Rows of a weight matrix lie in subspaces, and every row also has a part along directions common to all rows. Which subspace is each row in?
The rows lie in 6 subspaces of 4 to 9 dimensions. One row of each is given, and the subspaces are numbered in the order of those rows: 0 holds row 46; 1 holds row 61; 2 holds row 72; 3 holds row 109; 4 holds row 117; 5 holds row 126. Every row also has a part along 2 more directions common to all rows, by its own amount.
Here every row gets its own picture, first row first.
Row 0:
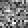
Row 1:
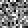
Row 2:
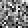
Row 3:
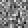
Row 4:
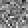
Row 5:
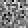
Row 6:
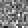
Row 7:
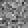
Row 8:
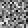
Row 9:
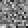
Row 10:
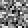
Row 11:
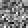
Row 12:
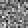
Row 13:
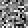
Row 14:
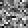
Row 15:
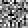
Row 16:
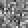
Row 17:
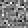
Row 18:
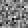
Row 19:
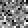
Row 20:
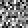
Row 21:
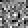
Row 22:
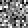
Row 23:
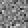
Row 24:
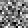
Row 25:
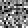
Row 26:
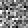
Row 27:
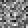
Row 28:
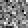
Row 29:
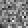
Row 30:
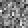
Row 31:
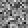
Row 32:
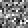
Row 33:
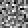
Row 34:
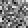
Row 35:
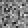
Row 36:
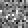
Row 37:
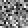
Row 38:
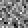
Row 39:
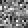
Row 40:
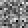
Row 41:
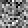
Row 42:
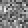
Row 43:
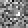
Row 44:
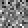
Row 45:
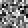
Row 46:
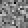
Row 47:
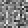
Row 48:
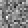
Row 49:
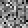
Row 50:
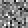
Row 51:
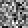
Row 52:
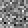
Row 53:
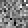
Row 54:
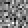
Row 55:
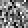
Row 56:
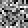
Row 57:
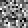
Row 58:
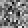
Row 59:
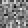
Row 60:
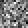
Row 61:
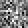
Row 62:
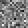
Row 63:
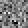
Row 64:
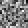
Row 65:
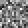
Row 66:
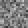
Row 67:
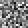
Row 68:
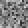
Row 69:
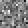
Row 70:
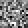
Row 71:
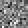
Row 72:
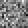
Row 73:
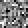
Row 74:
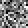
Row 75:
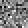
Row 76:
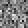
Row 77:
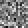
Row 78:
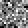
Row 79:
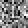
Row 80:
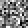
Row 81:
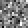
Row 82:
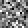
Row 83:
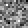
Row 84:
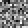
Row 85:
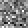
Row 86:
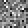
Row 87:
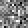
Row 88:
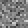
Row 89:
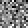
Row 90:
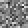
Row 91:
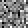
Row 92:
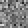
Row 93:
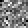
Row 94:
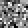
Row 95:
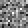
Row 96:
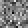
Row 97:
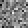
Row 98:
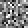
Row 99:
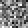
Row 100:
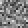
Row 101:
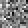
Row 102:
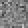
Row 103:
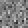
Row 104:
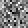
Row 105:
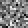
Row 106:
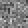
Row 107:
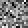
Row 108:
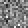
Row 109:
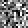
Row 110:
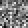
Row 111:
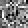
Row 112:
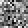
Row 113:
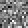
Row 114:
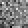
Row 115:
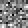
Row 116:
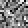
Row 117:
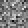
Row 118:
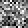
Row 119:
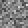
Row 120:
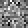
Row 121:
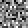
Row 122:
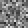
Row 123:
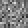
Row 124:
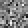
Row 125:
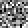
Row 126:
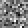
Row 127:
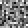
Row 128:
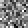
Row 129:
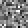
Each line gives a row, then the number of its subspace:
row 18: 3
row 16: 1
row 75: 5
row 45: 0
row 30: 1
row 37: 5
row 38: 3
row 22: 5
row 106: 2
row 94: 1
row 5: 2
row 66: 2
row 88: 0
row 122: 2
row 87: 1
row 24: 2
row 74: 5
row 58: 5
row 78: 1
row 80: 1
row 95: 1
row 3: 4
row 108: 4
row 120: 0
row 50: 2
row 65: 1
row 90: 5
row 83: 1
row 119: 5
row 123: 2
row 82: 3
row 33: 0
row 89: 2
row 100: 4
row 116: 4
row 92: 5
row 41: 0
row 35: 5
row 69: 4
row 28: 3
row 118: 0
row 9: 1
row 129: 2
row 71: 1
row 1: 4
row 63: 4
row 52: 3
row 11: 2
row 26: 3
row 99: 3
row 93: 3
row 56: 0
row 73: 2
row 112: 0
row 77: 2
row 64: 0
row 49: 3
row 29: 1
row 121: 4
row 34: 2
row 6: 1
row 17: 3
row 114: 3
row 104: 4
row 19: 4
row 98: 4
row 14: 3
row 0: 0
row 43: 0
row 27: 4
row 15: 2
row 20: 3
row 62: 0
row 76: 4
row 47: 3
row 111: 3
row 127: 5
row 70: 2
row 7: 4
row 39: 5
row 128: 3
